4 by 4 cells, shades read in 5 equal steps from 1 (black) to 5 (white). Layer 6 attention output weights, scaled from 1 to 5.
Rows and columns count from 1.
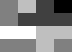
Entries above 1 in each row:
3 4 4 4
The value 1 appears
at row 1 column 4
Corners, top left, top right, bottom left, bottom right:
3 1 3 3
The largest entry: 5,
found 2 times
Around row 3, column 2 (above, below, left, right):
2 3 5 4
